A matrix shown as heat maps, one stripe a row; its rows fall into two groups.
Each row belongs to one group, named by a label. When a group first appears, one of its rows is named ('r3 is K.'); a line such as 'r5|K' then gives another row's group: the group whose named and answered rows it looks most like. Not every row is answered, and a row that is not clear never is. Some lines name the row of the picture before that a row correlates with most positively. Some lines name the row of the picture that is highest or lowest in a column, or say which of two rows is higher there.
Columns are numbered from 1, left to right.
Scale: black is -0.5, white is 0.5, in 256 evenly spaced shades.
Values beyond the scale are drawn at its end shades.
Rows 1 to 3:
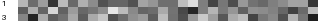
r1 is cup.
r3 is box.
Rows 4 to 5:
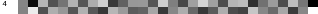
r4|box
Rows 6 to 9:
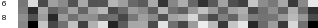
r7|box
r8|cup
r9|box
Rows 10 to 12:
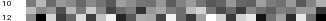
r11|cup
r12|box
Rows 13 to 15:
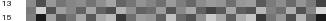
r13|box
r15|box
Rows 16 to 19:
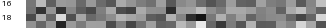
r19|cup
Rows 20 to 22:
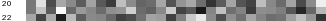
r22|cup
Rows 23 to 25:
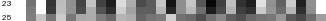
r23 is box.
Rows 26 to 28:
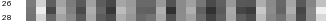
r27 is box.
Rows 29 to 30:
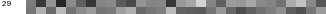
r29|cup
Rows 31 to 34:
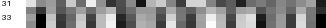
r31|cup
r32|box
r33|box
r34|box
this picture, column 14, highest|31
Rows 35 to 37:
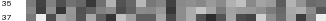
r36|cup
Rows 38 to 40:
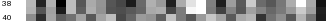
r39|cup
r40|box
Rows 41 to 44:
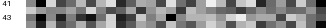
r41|box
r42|cup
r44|box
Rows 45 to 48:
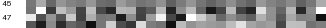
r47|cup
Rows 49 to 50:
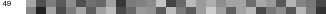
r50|box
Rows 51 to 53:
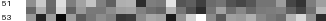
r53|cup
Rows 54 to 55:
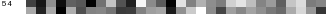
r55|cup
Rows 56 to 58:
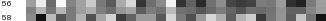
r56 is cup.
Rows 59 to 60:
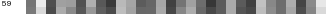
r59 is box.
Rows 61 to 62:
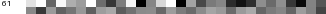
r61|cup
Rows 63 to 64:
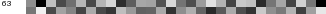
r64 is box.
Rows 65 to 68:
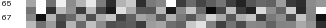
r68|cup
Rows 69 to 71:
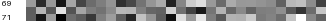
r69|cup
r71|cup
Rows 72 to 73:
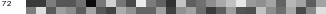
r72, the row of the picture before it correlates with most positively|71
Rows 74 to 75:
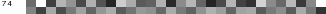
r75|box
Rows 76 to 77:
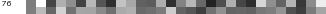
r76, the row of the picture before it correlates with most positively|74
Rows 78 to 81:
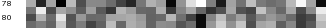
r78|cup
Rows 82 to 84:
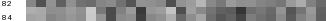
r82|cup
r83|cup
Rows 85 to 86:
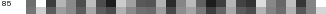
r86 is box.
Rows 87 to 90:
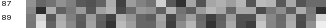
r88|box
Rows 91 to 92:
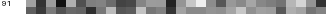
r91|cup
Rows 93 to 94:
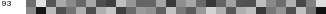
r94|box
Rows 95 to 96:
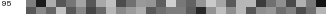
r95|box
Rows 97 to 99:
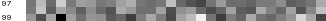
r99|cup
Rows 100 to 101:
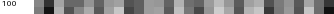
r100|box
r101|box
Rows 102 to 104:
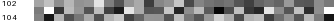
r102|cup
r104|box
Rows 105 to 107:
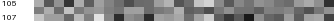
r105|cup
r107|cup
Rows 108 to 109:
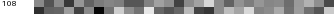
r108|cup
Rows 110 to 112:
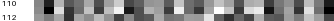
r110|box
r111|box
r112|cup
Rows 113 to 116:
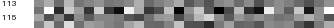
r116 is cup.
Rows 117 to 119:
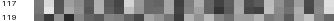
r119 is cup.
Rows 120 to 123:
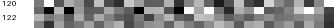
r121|cup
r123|box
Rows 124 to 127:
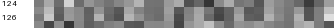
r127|cup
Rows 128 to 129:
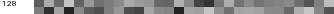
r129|cup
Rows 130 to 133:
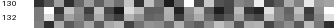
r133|box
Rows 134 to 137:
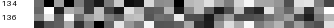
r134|cup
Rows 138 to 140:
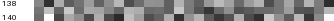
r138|box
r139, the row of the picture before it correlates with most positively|136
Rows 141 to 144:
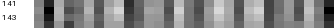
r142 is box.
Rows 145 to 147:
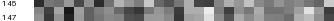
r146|cup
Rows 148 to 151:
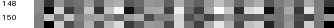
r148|box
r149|box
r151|box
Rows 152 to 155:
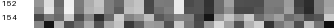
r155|box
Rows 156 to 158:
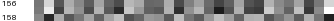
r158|box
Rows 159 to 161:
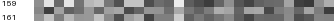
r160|box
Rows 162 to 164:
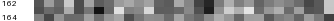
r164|box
